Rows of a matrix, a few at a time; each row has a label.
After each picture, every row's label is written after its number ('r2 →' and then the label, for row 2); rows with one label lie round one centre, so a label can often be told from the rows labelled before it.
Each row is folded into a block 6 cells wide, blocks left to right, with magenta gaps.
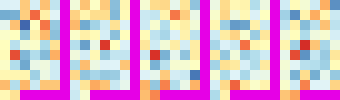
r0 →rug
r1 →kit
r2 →rug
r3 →kit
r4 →rug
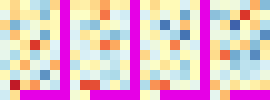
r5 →kit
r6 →kit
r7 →kit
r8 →rug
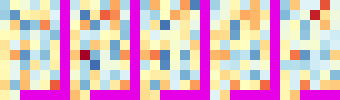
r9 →rug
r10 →rug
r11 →rug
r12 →rug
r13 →rug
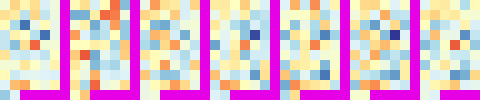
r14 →kit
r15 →rug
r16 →kit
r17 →kit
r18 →kit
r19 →kit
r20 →kit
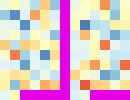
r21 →rug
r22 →kit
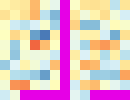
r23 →kit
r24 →kit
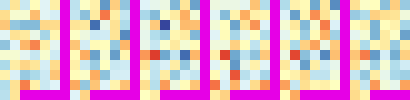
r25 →kit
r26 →rug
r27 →rug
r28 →rug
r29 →rug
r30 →rug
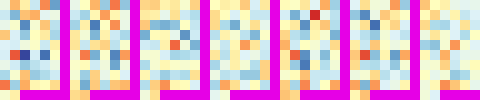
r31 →rug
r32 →rug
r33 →kit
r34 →kit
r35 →rug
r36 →rug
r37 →kit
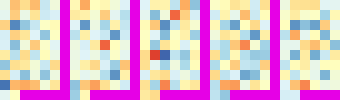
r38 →kit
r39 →kit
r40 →rug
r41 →kit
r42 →kit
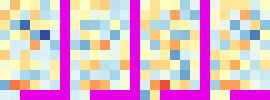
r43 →kit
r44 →kit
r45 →kit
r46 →kit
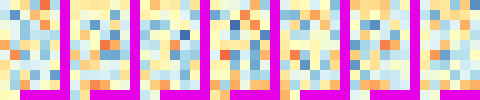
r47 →rug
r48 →kit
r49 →kit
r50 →rug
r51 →rug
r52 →kit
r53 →rug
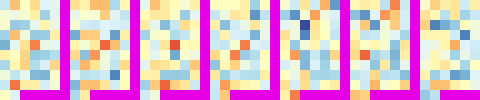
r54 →kit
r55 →kit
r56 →kit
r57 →kit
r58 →rug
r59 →rug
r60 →kit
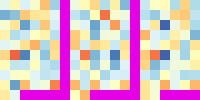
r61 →rug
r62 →rug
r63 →rug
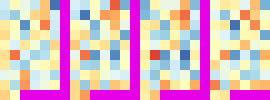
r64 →rug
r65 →rug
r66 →rug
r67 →rug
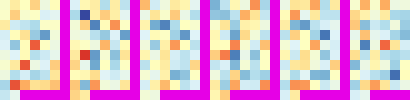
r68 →kit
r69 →rug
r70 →kit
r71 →rug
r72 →kit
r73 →kit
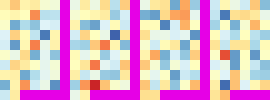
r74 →kit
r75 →kit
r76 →rug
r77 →rug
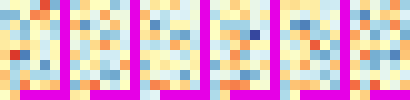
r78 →rug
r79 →kit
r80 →kit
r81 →kit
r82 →kit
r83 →rug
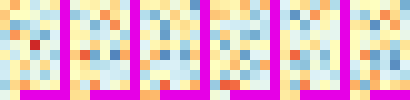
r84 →kit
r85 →rug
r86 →rug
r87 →kit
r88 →rug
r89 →rug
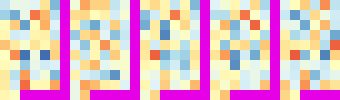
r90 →rug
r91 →kit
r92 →rug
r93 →rug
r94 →rug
